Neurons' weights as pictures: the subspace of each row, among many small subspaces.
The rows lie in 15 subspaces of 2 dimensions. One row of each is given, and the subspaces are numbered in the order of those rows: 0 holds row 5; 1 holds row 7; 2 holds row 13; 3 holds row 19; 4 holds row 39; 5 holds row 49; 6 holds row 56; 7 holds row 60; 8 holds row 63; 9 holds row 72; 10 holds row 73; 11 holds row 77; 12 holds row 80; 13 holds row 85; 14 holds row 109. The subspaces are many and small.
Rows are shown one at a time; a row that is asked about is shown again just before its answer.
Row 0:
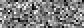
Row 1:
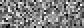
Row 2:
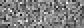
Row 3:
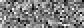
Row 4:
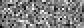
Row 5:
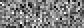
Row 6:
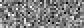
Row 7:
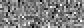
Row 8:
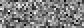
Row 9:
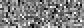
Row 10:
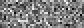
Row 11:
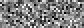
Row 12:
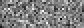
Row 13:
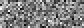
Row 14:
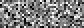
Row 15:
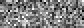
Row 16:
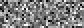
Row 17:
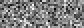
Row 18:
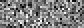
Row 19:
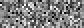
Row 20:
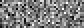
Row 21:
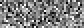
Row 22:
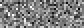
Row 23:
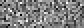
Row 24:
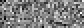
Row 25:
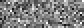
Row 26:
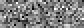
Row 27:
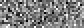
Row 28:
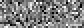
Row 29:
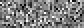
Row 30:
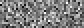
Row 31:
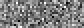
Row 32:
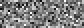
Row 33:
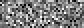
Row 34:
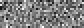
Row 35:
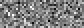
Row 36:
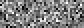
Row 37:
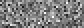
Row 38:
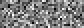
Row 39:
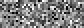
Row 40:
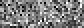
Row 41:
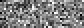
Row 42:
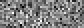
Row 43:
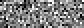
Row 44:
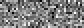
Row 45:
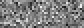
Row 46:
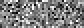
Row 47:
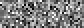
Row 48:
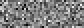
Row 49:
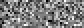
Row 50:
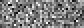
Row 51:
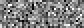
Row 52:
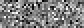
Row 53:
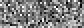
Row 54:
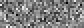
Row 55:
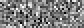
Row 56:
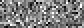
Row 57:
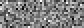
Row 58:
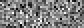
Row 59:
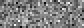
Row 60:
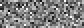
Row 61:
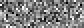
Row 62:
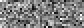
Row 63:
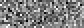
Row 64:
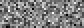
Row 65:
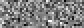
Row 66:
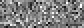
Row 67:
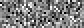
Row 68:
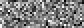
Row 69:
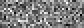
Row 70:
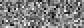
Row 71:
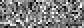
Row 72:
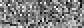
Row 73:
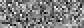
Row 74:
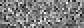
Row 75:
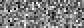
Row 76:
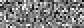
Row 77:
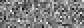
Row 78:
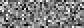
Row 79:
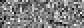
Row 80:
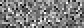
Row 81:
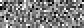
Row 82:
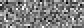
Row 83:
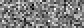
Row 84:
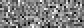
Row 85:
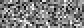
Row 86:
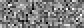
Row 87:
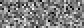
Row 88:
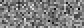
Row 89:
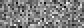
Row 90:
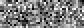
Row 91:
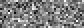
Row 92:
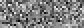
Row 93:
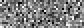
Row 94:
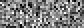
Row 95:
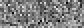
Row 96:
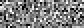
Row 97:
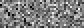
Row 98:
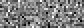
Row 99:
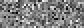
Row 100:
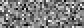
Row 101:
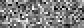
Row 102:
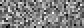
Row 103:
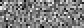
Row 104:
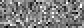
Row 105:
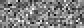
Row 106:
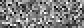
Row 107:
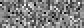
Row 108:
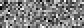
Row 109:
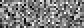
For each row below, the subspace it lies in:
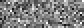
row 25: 11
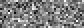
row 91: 7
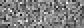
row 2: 8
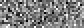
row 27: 8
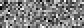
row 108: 2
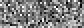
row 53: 9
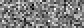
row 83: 13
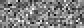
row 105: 0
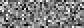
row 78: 5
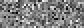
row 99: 4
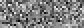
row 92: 10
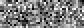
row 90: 9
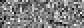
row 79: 5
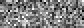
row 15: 9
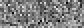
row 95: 9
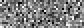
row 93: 13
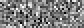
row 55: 0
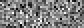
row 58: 0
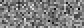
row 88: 13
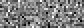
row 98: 1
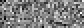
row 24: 5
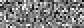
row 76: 11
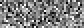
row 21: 12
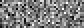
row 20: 14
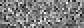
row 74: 12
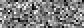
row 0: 7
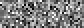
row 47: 3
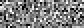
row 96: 11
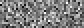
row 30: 12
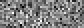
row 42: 0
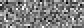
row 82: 11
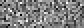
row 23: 8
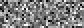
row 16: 5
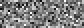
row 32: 7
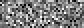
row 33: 4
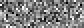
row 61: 7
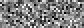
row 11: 4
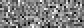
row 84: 1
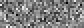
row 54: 7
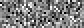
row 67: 3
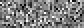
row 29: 3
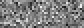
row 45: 6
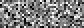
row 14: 14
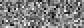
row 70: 10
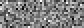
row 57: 11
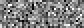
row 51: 3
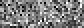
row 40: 9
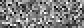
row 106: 10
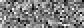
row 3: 11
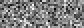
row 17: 13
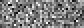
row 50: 4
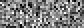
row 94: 0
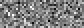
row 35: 14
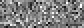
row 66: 6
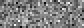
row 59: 1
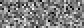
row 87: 12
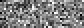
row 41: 2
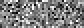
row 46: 4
